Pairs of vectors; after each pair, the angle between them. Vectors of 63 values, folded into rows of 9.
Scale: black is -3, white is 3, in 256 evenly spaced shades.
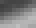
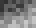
nearly parallel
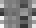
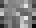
nearly opposite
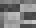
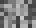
orthogonal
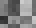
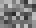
orthogonal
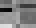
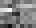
nearly opposite
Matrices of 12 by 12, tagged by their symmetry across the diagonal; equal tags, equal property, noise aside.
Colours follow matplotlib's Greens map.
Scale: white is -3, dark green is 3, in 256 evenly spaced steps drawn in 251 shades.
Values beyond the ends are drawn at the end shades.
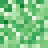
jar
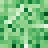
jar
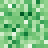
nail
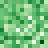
jar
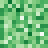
nail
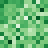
jar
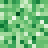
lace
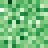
lace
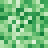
lace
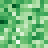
nail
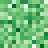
nail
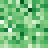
lace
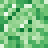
jar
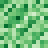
jar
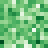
nail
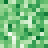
nail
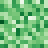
lace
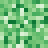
lace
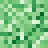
jar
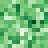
lace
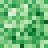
jar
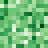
lace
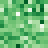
nail
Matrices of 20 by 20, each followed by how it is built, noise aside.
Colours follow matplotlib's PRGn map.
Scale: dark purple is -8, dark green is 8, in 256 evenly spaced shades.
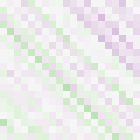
Toeplitz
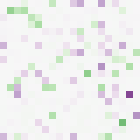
sparse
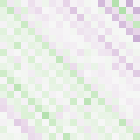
Toeplitz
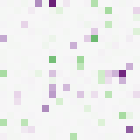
sparse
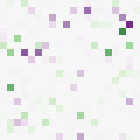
sparse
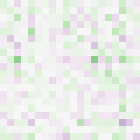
low rank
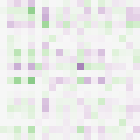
low rank
